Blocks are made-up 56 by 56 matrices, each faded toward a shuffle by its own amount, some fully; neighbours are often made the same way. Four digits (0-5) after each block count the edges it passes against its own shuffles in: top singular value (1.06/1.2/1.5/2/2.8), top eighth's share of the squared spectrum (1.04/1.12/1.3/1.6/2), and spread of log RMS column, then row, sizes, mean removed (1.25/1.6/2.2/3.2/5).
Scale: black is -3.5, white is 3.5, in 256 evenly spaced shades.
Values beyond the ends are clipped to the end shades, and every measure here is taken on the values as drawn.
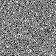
0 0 0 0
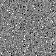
1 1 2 0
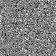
0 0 1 0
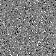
0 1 1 0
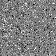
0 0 0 0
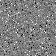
0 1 0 0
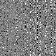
2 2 3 0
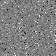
1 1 0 0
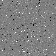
1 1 0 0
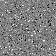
0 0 0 0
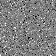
0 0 0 0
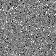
0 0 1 0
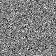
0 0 0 1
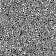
1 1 0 0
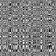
5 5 3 3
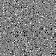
2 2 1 0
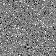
1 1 0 0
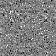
3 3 1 1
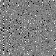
3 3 1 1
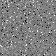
2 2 0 0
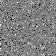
2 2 0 0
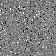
2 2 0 0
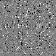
3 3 2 1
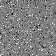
2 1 0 0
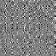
4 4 3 2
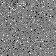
1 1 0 1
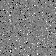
2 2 1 0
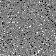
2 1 0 0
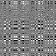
5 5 3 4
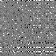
4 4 2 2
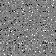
3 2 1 1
